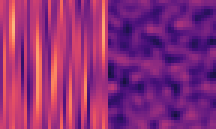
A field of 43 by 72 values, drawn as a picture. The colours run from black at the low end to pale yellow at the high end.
It is made of 1 by 2 panels. Panel 1,1: middling, streaked downward, strong in contrast. Panel 1,2: low, blotchy.
